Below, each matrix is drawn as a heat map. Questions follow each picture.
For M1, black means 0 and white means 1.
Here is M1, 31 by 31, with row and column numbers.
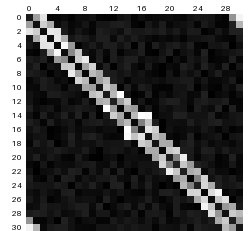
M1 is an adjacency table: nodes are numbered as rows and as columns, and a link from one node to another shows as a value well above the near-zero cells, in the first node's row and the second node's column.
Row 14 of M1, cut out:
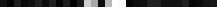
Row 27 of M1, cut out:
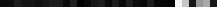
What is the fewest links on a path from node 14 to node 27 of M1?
6
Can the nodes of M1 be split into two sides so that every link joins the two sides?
no
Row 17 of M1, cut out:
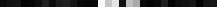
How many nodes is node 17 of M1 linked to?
5
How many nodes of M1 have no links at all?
0
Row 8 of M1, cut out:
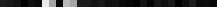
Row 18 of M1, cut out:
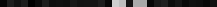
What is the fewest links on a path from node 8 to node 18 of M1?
5
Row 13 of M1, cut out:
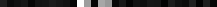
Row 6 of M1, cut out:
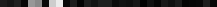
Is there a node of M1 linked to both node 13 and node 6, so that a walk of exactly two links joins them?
no
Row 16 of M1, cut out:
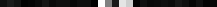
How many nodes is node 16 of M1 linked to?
4
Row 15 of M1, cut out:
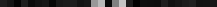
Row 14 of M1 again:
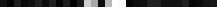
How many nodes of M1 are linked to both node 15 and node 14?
3
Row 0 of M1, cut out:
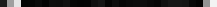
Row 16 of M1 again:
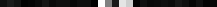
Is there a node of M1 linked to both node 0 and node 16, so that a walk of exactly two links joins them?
no
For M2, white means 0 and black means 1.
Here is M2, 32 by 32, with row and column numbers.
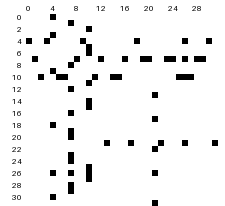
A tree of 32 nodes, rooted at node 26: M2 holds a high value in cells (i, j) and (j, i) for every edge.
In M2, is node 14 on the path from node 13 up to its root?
no
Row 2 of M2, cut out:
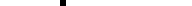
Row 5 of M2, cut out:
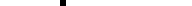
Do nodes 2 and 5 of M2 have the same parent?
yes
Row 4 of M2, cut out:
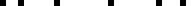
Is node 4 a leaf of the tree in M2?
no
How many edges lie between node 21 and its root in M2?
1
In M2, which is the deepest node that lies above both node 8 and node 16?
7
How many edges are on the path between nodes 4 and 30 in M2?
1
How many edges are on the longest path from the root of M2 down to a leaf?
2
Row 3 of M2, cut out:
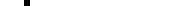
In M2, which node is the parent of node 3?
4
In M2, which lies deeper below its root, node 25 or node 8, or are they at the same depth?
the same depth
